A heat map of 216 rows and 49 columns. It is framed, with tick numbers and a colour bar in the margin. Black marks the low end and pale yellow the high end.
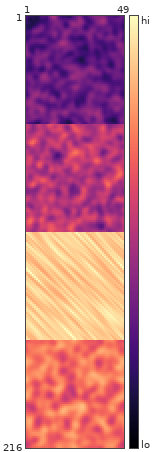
The table splits into 4 rows of 1 panel. Panel 1,1: low, blotchy. Panel 2,1: middling, blotchy. Panel 3,1: very high, slanting down to the right, faint in contrast. Panel 4,1: high, blotchy.
